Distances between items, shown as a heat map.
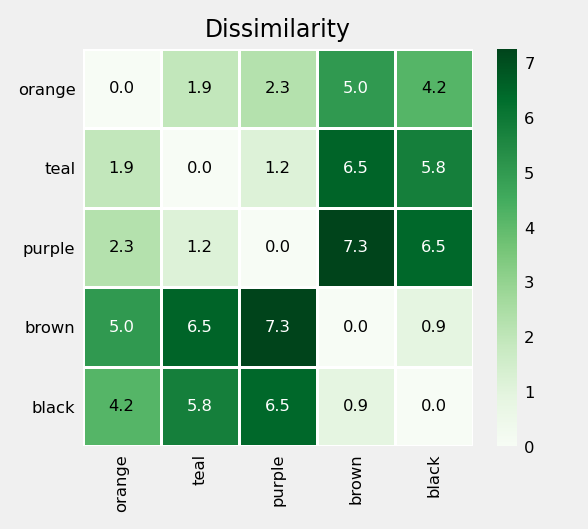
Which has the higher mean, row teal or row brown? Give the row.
brown
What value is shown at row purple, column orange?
2.3
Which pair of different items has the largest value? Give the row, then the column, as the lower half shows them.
brown, purple
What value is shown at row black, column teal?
5.8
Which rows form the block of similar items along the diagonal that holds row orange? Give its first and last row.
orange to purple
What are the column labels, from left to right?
orange, teal, purple, brown, black
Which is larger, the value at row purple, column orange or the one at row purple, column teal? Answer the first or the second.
the first
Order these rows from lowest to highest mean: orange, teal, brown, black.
orange, teal, black, brown
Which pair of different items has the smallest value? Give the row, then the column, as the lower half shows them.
black, brown
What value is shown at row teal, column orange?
1.9
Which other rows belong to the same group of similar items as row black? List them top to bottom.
brown
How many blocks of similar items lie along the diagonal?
2
